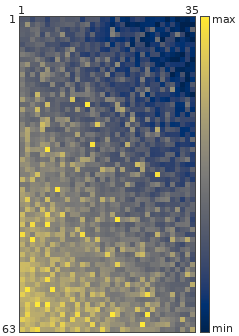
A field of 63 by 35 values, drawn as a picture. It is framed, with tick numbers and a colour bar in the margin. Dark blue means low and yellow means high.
Slope: up to the bottom left. Histogram: bell-shaped. Ninth with the lowest average: top right. Ninth with the highest average: bottom left. Average level on the scale: 40%.
